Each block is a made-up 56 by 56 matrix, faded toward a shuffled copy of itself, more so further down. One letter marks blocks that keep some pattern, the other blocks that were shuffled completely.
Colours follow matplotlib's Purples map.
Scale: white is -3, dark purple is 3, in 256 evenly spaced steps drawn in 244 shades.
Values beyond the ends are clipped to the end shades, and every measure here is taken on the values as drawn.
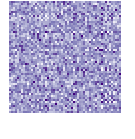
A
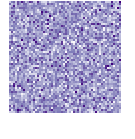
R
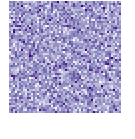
R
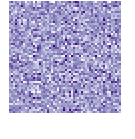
A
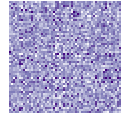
A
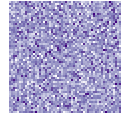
R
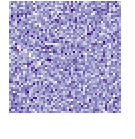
R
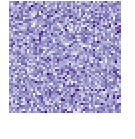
R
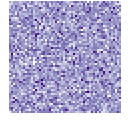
R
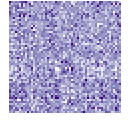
A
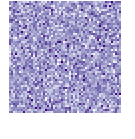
R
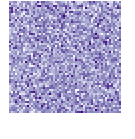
R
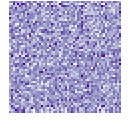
A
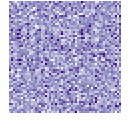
A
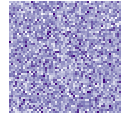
R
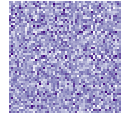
A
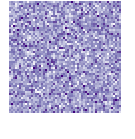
R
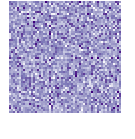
A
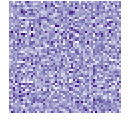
A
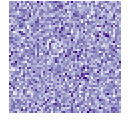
R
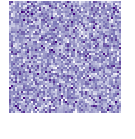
R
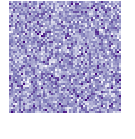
R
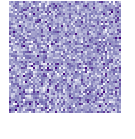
A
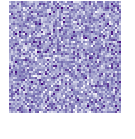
R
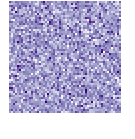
R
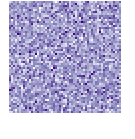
R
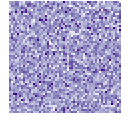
R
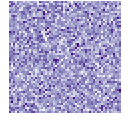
R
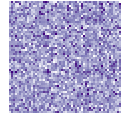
A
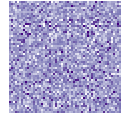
A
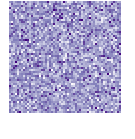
R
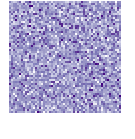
R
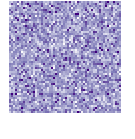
R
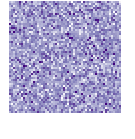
R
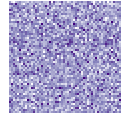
A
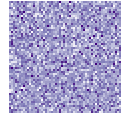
A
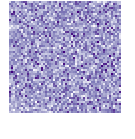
R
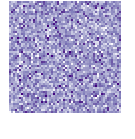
A
